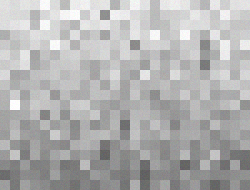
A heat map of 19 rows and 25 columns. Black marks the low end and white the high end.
Values rise toward the top. Overall the values sit about 70% of the way up the scale. No row or column stands out.
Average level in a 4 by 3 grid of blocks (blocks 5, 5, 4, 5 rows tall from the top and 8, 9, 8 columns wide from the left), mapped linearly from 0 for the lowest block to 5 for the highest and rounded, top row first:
555 / 333 / 222 / 000
